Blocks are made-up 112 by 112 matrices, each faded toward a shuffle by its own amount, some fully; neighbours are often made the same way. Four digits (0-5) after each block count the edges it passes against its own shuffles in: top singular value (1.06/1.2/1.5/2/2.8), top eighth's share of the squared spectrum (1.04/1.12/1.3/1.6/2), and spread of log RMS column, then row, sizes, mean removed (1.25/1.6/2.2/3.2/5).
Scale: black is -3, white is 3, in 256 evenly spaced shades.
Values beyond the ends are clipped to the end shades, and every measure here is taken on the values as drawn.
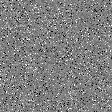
2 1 0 0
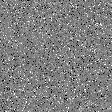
0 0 0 0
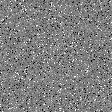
0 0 0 0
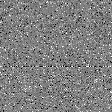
4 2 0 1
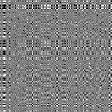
5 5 4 4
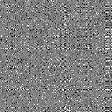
5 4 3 3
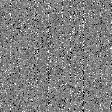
2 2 3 0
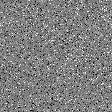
0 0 0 0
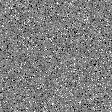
0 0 0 0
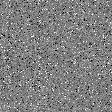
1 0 0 0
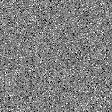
3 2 1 1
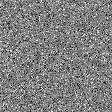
0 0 0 0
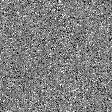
0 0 0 0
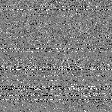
2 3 0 4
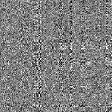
4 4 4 2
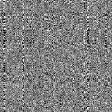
4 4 4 2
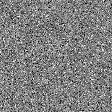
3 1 1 0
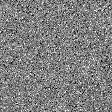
2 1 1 0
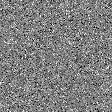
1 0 0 0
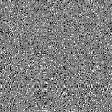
4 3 1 2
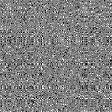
5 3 2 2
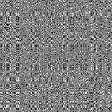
5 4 3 3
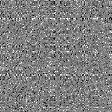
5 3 2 2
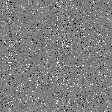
1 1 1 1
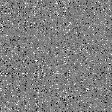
2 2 2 2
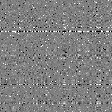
5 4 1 2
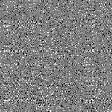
4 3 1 2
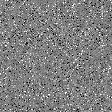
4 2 1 1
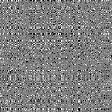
5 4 3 3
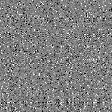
4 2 1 2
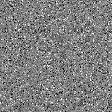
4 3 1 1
